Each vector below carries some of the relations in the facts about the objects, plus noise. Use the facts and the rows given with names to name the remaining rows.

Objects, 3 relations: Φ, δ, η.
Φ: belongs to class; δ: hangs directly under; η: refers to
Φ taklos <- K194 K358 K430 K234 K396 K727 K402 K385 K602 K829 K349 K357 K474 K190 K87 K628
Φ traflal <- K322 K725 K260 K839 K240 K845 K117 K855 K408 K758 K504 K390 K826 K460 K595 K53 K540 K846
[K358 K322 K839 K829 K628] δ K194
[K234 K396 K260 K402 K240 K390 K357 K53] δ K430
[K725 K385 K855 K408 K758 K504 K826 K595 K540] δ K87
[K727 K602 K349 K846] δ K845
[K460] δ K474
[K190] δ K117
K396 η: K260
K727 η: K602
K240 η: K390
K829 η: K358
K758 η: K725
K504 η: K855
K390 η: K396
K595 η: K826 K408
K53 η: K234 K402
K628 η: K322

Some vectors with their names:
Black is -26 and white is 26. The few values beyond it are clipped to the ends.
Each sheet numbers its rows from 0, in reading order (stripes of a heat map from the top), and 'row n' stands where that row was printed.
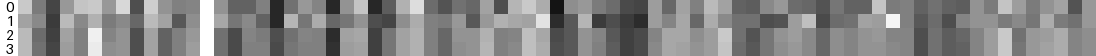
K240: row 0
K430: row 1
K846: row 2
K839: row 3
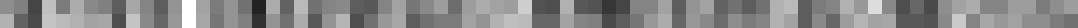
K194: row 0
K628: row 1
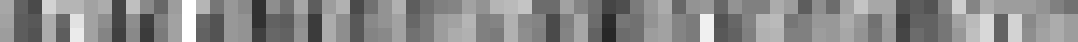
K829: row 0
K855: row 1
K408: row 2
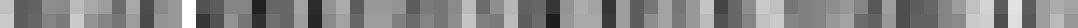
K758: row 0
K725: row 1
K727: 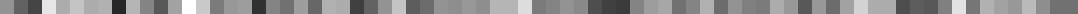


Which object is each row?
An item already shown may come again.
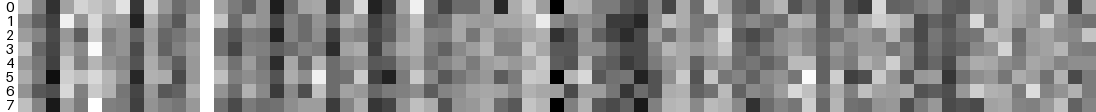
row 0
K390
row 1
K602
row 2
K845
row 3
K460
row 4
K474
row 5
K396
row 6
K385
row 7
K260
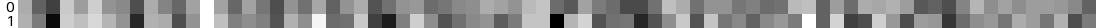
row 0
K349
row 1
K396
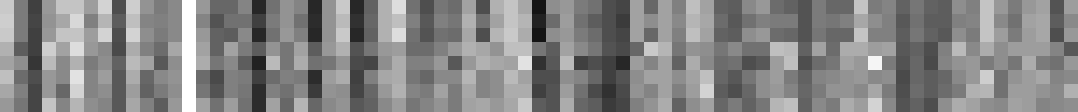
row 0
K240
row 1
K53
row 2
K240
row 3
K190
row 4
K430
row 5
K322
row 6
K117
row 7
K474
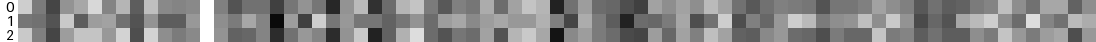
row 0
K53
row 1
K87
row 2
K240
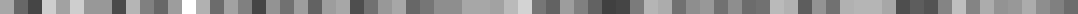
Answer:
K358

